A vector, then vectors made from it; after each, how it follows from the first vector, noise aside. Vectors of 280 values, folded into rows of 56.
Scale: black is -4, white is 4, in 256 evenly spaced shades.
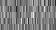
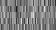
copied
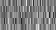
wrapped around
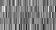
wrapped around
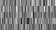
sign-scrambled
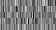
sign-scrambled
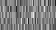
copied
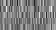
wrapped around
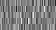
sign-scrambled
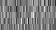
copied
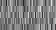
wrapped around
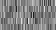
sign-scrambled
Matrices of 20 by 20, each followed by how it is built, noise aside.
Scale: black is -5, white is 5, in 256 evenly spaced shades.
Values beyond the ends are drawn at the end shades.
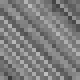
Toeplitz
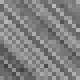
Toeplitz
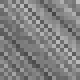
Toeplitz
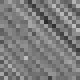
Toeplitz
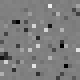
sparse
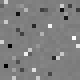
sparse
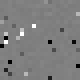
sparse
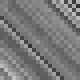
Toeplitz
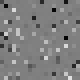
sparse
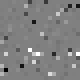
sparse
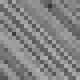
Toeplitz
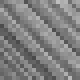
Toeplitz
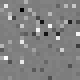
sparse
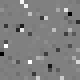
sparse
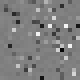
sparse
